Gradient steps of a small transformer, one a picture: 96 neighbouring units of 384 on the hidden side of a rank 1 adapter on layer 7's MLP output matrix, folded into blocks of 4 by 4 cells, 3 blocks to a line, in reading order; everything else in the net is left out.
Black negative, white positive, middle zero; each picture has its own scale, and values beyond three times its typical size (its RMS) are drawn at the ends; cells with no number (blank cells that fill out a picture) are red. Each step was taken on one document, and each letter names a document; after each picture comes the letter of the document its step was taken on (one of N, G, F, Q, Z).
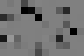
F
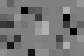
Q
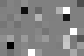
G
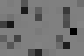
Q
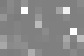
G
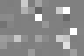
F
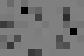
Q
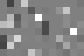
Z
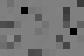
Q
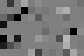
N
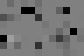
F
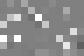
N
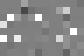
N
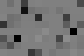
Z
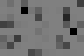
Q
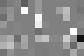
G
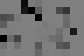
F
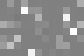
Z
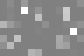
Z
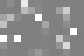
F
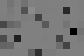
Z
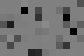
Q
